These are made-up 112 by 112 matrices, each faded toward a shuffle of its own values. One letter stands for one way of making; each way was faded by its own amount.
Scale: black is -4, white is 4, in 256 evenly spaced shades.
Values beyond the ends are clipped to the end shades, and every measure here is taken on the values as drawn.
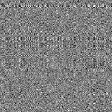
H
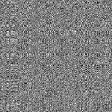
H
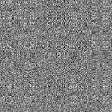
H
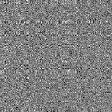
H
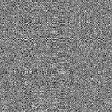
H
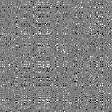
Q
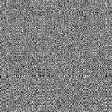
H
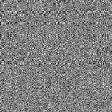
H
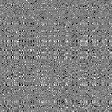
Q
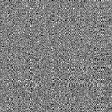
H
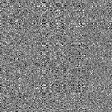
H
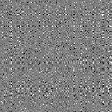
Q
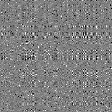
Q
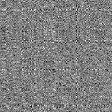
H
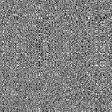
H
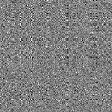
H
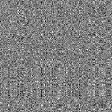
H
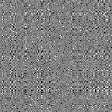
Q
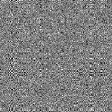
H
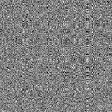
H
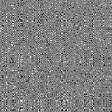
Q
